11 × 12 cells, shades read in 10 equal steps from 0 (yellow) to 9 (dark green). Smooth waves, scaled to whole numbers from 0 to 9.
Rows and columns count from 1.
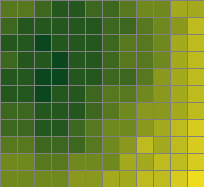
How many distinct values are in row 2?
6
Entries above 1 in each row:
12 12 12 12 12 12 12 11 11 11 10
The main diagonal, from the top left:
6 8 9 9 8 7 6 5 2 2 1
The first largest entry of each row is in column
4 2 3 4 3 3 3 3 3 3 1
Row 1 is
6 6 7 8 8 7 7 6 5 5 3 3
